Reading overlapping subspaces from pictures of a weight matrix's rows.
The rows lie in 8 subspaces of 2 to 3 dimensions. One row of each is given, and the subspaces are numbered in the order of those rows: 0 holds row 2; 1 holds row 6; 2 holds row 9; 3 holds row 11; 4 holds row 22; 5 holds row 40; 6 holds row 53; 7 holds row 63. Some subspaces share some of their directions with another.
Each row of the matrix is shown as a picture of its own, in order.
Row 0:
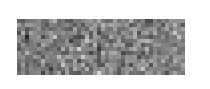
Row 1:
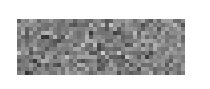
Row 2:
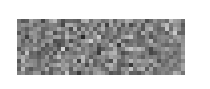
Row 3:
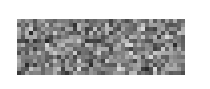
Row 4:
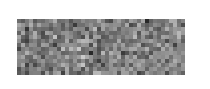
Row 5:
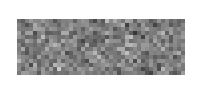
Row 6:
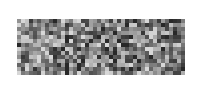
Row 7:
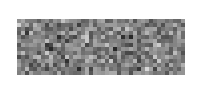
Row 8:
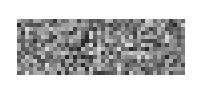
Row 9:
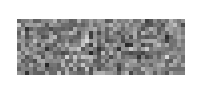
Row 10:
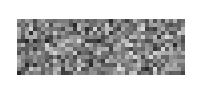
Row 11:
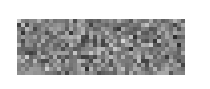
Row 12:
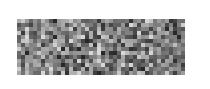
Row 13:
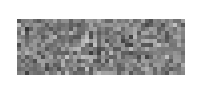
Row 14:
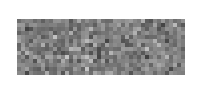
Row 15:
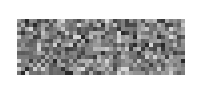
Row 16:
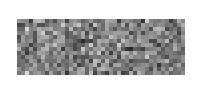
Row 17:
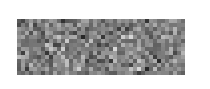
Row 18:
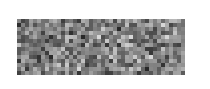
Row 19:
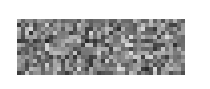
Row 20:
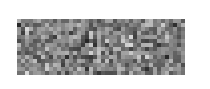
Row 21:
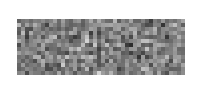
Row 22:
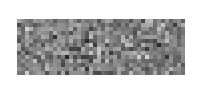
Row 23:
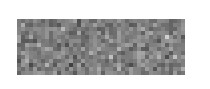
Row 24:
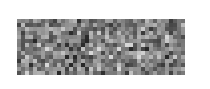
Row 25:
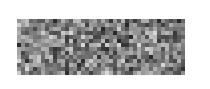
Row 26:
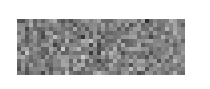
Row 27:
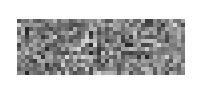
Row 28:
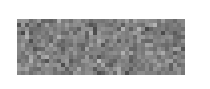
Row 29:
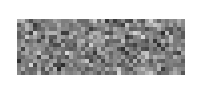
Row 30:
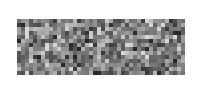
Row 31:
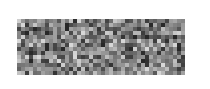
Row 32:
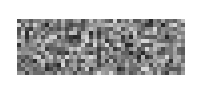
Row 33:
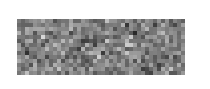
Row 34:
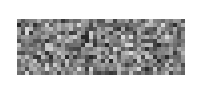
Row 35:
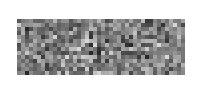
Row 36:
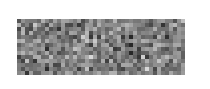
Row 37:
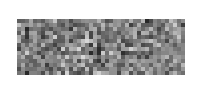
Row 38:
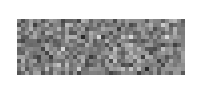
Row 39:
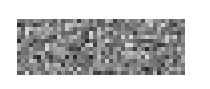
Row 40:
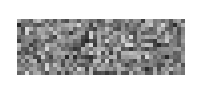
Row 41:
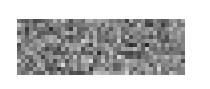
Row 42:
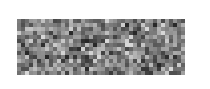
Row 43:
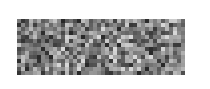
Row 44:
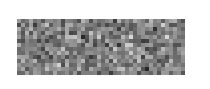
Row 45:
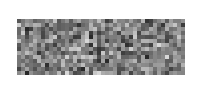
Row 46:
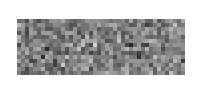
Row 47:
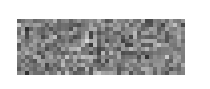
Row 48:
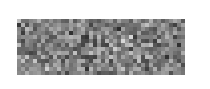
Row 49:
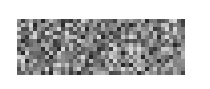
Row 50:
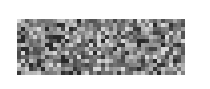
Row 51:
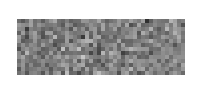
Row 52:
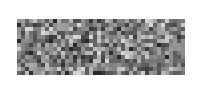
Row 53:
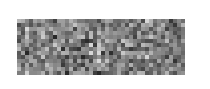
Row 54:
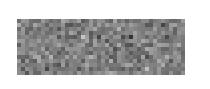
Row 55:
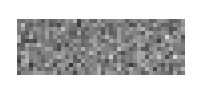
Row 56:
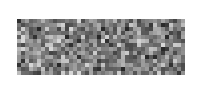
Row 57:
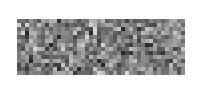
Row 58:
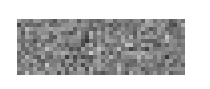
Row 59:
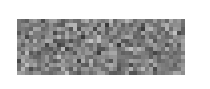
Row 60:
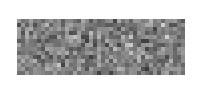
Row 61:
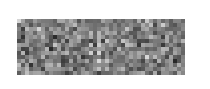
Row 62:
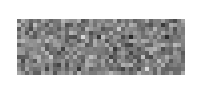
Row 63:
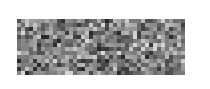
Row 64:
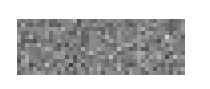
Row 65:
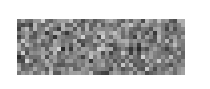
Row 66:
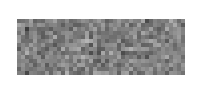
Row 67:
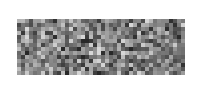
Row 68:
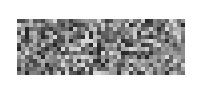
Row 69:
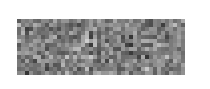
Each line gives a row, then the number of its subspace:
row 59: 0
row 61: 6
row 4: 0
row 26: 6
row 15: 7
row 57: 4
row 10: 0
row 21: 5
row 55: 2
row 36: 1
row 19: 0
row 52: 7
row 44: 5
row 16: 5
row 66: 5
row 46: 7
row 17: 6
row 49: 1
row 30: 3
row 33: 4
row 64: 2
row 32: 5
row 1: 7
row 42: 4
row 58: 2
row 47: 7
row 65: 1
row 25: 1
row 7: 6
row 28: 4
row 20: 3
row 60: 5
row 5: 4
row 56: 6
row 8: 2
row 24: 2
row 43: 1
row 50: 6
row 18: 1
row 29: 4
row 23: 2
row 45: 7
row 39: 3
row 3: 0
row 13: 3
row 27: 7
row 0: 5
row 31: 3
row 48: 3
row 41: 7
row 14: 4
